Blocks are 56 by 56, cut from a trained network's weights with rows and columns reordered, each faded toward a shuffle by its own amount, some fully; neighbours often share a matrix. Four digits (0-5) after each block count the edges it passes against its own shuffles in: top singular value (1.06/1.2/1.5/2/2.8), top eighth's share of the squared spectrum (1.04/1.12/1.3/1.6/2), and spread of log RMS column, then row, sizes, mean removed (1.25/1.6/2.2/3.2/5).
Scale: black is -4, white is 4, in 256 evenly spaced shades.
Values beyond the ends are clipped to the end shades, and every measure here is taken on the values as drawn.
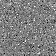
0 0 0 0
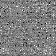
2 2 1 0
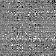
3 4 3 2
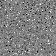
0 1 0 0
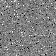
0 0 0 0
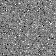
0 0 0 0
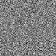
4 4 1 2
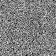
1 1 0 0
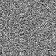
3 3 1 1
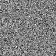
2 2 0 1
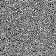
1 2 0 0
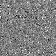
2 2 0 1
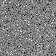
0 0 0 0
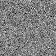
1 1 0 0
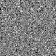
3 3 1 1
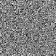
2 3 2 1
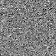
2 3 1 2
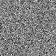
1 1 0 0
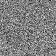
1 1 0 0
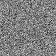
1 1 0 0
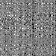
3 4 1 3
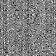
3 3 0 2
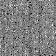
2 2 0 1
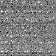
3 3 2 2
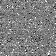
1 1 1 0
